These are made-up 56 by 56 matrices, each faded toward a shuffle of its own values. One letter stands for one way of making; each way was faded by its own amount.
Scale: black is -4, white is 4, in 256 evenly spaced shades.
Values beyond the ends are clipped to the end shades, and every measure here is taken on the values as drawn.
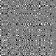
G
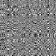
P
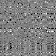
G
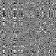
P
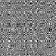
P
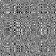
P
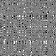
G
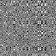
P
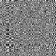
P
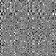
G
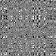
G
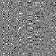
G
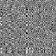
P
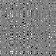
G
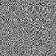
P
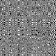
P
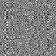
P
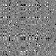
G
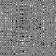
G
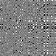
G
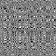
P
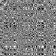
P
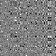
G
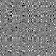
G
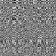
P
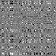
G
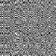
P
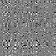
G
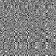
P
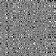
G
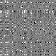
G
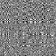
P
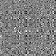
P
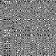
P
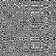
P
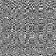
P
